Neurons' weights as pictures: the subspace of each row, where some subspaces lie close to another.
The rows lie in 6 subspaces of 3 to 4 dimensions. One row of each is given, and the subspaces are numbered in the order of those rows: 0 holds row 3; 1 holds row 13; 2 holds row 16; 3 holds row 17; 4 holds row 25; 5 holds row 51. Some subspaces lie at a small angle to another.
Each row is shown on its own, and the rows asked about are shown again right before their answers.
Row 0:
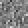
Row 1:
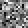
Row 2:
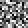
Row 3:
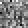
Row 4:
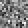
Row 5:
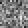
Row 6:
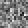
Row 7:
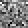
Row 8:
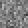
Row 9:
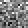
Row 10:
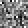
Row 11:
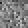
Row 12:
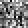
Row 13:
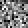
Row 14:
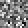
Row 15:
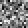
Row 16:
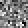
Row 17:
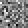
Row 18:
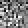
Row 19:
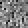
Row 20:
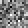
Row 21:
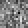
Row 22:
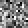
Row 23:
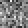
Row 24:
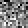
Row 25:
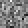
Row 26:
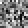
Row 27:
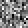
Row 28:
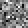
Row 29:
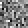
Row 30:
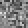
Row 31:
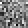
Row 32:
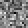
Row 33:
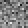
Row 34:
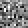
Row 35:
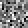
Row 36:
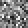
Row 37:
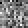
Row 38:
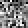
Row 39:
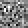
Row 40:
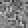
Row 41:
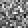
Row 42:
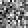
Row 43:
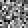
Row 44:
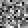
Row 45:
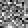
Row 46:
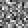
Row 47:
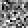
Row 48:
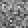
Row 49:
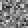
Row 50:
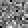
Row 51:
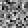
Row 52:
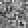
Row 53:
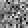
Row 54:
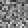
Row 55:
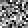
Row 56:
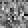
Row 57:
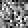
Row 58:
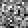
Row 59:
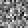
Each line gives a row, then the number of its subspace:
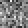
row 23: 0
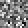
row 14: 2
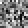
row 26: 1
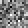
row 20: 2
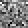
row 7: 0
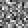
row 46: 5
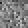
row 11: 0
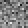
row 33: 3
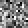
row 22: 3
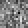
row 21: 1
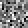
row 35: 4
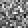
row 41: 4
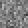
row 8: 4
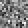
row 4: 2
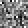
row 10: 1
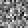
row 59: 1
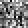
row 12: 0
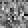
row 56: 1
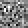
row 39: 3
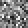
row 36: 2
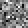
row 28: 3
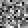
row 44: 5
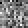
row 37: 0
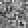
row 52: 2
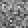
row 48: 5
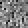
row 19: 4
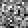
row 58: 5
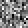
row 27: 2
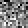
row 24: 3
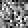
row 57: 0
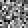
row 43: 1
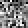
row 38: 0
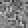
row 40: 2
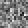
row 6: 1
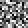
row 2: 5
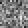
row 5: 1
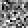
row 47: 5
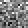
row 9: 3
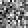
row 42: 2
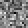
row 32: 2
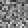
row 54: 0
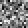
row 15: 1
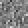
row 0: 4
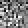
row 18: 3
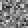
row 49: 3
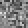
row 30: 2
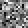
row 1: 3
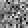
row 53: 1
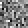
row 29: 5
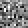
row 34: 3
